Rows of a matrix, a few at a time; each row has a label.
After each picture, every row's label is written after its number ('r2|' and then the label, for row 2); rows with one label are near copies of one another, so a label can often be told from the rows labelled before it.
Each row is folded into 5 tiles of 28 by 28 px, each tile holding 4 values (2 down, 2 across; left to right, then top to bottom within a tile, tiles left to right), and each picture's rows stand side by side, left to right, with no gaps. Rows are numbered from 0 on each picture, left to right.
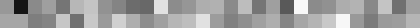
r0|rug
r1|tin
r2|tin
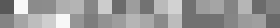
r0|tin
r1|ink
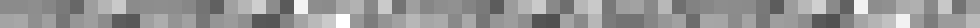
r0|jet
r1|jet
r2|tin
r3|jet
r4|ink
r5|jet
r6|tin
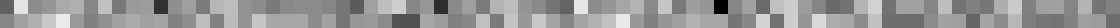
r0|tin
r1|rug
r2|jet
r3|rug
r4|tin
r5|rug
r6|ink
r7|ink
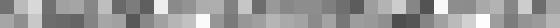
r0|ink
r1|tin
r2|jet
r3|tin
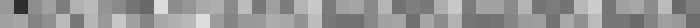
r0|rug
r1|tin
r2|ink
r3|ink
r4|ink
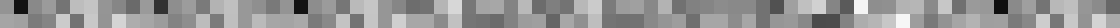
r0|rug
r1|rug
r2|rug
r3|ink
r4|ink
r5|jet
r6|tin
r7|rug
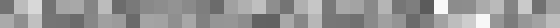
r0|ink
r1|jet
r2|ink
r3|tin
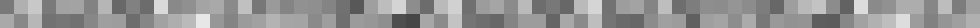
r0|ink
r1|tin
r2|jet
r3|ink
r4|ink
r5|jet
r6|tin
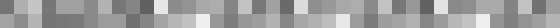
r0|ink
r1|tin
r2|tin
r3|tin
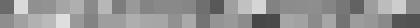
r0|tin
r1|jet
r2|jet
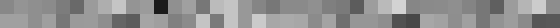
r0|jet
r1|rug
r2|jet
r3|jet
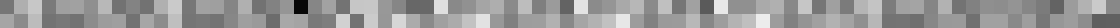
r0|ink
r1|ink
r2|rug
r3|tin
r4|tin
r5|tin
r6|ink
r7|jet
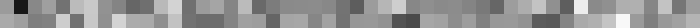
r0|rug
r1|ink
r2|jet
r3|jet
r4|tin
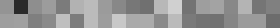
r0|rug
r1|ink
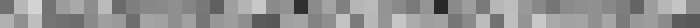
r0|ink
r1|jet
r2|rug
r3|rug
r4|jet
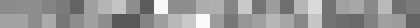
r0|jet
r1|tin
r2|ink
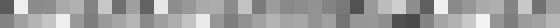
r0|tin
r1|tin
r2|jet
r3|tin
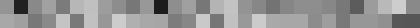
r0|rug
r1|rug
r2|jet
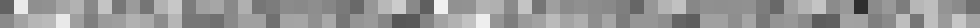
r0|tin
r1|ink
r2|jet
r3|tin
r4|jet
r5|jet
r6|rug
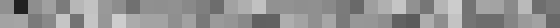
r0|rug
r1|jet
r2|jet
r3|ink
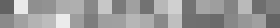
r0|tin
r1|ink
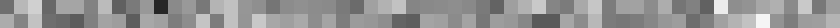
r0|ink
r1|rug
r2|jet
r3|jet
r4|ink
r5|tin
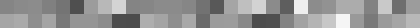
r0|jet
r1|jet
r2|tin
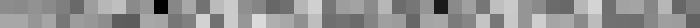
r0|jet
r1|rug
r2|ink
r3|rug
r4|ink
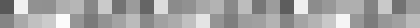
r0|tin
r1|tin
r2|tin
